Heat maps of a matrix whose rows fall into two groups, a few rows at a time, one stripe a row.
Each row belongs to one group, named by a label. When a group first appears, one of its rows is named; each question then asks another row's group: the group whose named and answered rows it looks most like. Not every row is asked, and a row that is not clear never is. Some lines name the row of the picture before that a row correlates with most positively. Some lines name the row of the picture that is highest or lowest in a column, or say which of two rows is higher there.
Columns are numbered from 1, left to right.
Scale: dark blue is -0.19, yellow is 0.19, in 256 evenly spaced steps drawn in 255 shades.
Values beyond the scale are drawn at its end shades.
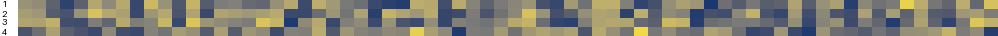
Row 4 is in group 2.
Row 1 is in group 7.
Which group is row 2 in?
7
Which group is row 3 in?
7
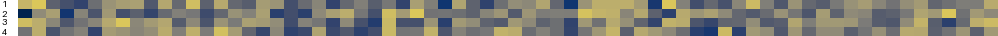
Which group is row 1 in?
7
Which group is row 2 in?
2
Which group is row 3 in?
7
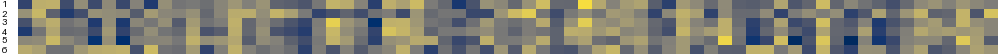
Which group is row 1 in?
2
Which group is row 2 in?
7
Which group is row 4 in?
2
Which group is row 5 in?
2
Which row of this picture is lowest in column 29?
6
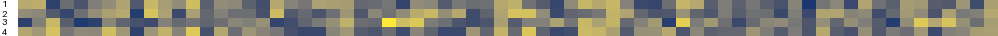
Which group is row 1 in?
7
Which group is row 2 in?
7
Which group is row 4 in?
7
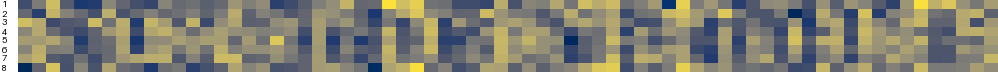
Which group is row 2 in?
2
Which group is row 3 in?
7
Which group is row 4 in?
7
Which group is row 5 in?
7
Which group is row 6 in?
7
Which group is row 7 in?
7
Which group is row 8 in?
2
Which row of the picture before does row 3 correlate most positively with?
1
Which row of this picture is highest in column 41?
1
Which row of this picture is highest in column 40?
2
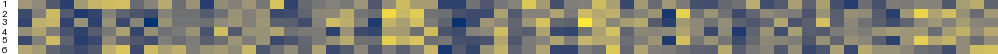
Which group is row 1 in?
7
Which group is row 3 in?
2
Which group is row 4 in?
7
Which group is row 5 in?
2
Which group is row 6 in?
7
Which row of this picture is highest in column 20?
6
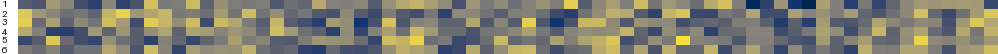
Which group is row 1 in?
2
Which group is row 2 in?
7
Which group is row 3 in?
7
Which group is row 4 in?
7
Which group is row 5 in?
2
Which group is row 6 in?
7
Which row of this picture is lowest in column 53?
1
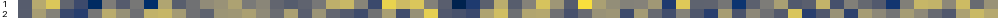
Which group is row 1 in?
2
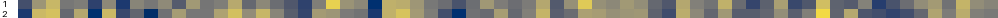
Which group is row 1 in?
2
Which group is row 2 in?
2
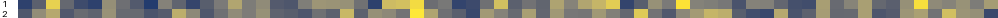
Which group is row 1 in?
2
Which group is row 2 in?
2
